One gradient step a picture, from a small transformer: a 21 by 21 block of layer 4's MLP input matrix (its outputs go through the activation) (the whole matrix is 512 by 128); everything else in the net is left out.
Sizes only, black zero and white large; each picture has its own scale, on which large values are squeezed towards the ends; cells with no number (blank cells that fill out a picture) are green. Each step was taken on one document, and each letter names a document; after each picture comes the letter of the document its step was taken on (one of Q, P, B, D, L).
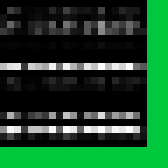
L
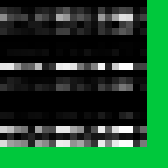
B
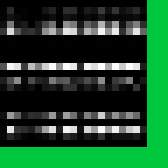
L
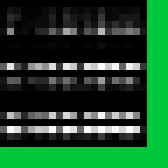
L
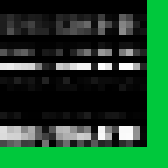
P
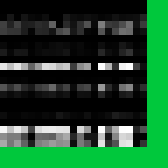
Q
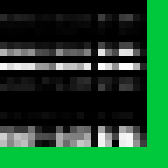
P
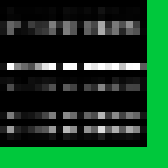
L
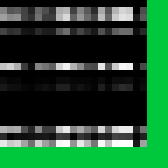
B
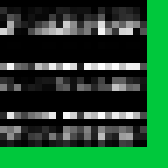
L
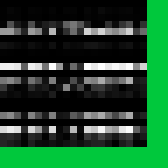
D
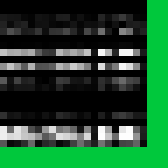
P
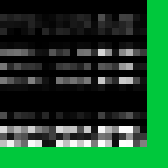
P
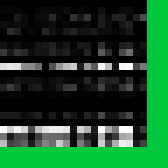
Q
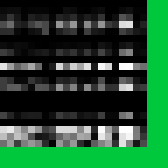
P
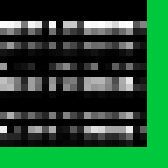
D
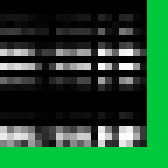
P
